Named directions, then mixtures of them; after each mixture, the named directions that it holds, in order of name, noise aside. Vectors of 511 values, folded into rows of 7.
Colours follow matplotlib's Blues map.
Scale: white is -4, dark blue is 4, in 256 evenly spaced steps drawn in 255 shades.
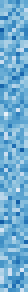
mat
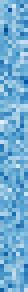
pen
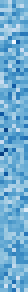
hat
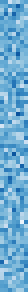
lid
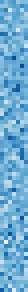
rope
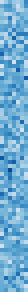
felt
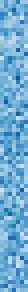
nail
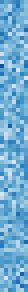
felt, mat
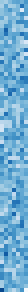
felt, pen, rope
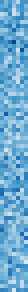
hat, mat, nail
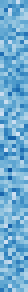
felt, lid, rope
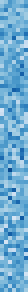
felt, mat, rope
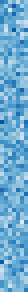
lid, pen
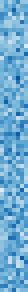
nail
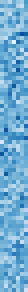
felt, hat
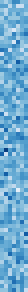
hat, lid, mat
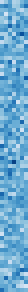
felt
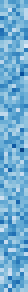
mat, rope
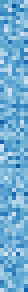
felt, pen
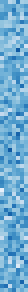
nail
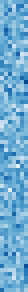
lid, pen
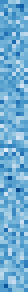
hat, lid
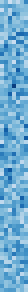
felt, hat, lid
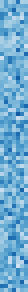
nail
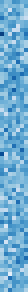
hat, mat, rope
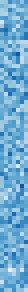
mat, pen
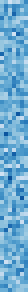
felt, lid, nail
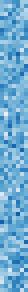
mat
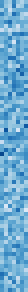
hat, rope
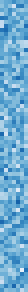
hat, mat, pen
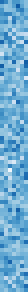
felt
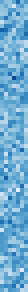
mat, pen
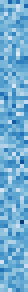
lid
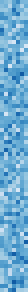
hat, mat, nail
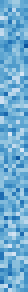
mat, nail, rope
